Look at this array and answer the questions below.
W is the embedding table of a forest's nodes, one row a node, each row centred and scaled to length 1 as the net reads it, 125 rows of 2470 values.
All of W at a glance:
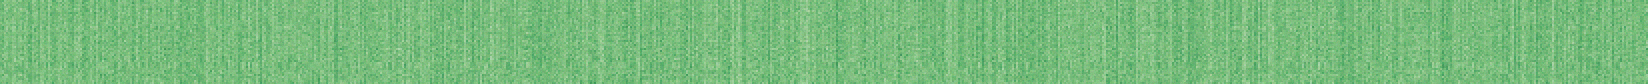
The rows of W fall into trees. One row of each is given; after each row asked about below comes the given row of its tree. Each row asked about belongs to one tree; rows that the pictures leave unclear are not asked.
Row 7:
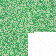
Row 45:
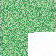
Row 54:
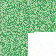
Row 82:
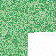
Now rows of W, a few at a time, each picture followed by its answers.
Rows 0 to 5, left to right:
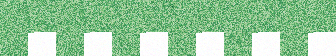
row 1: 54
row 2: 7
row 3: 7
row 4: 82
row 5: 54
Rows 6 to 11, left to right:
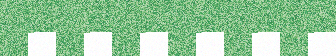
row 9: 54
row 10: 7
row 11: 82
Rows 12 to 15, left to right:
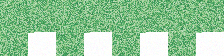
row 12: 54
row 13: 54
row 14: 54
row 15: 82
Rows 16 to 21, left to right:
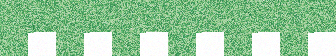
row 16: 54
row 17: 54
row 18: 7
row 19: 54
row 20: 7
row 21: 82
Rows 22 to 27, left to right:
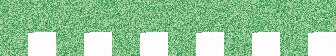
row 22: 7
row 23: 54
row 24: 7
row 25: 45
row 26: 54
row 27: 7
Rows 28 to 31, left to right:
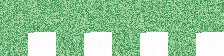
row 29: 7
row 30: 7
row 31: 54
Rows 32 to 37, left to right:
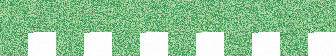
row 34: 7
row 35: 54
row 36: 82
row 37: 7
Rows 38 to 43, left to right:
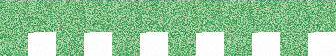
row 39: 54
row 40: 54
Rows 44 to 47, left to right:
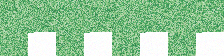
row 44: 45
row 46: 54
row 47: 82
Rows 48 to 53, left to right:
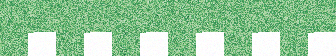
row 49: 7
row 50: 7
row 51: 7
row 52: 82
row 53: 54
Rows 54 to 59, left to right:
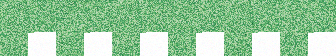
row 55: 82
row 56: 54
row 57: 7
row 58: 54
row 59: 82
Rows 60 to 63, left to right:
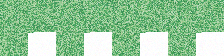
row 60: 54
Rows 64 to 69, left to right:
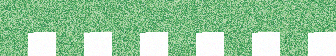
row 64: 45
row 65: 82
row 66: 45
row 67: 54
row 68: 7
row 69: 82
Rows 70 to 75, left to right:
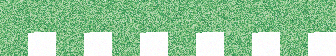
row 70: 54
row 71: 54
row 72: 82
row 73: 82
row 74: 82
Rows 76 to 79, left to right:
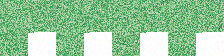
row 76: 7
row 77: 54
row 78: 82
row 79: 54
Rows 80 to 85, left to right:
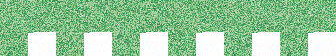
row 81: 82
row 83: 7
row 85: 54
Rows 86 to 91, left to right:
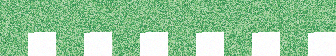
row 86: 82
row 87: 54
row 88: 54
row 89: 54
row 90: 82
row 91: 54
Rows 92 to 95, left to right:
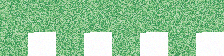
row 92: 82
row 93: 7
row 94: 7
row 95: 54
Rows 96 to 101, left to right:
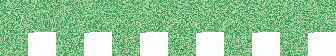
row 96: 7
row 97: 54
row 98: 7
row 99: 7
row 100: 7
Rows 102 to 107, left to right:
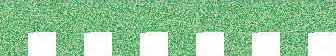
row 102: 54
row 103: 7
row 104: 45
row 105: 7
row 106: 82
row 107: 82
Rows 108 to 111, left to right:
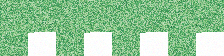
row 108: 82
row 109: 7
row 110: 45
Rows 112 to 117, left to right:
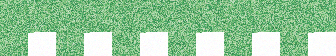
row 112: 54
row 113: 54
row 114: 82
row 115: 82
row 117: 82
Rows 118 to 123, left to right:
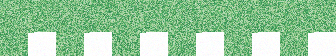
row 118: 7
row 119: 54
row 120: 7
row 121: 54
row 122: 54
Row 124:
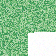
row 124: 7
